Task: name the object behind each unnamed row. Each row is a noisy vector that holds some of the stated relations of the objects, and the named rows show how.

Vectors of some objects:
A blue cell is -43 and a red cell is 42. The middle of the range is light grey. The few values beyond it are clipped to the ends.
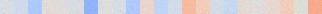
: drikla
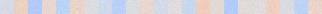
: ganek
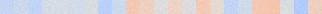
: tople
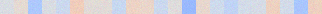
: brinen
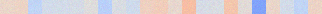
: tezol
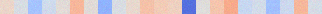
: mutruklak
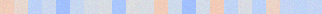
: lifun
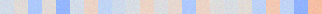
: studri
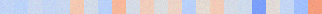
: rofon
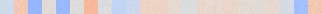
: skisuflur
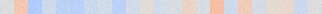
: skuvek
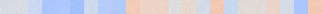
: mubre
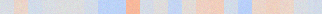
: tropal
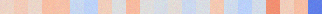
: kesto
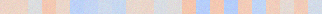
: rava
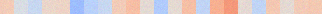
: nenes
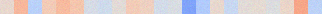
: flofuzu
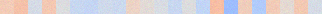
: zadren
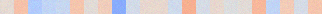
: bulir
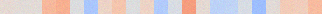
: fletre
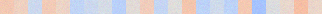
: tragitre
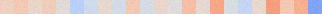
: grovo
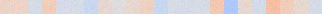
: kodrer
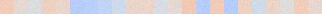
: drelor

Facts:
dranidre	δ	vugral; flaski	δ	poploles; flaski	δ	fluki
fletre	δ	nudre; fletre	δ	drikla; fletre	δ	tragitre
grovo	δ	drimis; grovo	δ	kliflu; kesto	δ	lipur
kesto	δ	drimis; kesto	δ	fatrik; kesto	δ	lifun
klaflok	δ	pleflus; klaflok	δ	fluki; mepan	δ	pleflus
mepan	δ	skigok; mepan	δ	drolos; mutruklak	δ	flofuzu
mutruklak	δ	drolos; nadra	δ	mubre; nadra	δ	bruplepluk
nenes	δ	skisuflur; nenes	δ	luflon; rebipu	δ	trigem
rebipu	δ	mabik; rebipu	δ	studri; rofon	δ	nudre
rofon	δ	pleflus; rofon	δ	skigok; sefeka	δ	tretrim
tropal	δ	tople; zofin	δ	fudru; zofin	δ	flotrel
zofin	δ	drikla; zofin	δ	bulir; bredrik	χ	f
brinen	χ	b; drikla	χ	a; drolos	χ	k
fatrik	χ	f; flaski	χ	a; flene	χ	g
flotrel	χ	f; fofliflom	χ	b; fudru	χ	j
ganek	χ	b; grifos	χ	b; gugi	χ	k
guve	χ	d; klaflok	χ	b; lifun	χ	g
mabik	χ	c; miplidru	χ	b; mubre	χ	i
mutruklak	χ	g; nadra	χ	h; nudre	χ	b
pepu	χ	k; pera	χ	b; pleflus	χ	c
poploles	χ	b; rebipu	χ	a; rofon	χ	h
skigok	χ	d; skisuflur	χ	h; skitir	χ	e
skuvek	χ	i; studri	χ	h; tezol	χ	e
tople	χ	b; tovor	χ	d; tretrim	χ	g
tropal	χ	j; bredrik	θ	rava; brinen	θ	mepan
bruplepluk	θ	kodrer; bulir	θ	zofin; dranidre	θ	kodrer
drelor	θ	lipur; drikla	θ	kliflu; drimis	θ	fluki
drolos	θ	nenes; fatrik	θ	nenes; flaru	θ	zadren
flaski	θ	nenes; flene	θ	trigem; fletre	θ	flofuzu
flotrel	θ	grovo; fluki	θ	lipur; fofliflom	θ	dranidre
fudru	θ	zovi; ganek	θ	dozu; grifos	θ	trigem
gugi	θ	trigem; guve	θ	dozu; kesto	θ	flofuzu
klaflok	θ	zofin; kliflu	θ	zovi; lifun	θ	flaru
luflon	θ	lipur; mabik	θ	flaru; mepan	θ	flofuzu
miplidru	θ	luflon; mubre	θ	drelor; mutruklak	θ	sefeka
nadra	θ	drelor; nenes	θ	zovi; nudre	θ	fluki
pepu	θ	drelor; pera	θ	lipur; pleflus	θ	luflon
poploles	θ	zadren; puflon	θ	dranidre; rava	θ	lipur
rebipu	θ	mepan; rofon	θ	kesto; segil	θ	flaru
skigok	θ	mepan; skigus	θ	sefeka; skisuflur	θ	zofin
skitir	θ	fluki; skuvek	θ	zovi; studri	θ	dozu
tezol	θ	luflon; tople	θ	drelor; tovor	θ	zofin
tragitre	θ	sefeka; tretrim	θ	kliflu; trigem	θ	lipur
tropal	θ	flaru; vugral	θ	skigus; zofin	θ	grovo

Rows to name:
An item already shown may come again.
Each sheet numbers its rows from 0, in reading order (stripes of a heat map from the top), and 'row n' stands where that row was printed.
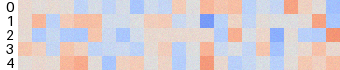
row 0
drimis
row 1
flofuzu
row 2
pleflus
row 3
tragitre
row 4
fletre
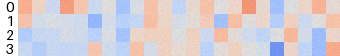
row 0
sefeka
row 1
trigem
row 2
nadra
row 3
rofon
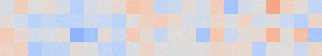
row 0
bruplepluk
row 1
flene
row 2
kliflu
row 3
guve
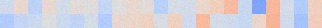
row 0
rebipu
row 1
nadra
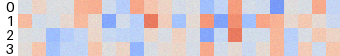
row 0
mepan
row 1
fluki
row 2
drolos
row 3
bulir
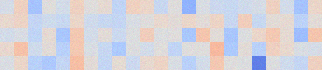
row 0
brinen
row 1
bredrik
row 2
fofliflom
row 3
segil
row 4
skigok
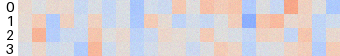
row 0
drimis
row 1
poploles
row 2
flotrel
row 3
puflon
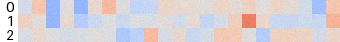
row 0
skisuflur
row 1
tretrim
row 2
tropal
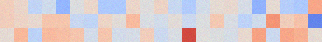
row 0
mabik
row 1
kesto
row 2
zofin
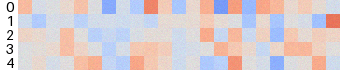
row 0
fluki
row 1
nudre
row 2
luflon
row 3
dranidre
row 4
mepan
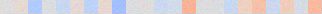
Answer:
fudru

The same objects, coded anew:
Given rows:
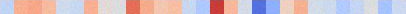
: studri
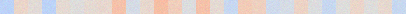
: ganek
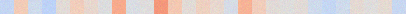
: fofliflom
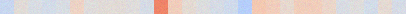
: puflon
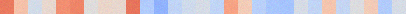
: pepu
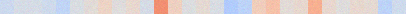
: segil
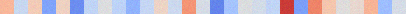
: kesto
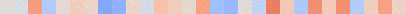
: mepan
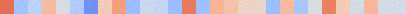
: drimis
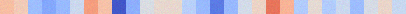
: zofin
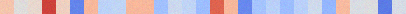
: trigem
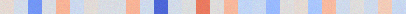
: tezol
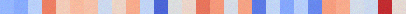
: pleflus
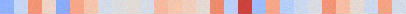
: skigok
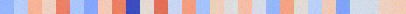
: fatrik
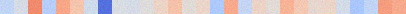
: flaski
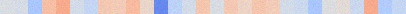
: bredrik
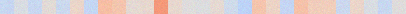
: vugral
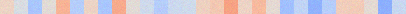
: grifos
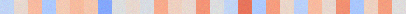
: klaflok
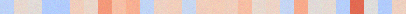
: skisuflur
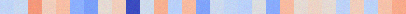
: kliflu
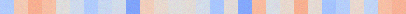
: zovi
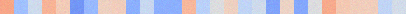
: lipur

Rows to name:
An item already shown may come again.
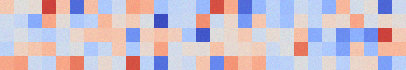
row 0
trigem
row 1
luflon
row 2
fudru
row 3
tretrim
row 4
nadra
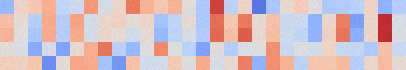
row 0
mabik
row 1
nudre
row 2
nudre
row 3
bulir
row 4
rofon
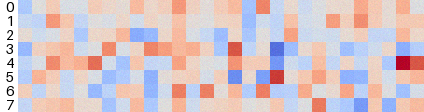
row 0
poploles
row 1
flofuzu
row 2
tragitre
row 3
mabik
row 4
drolos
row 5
nenes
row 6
lifun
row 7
tretrim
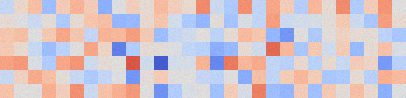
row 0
klaflok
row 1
tragitre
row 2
tople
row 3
fletre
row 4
nadra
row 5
zovi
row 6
mubre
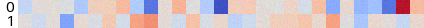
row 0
drikla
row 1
tropal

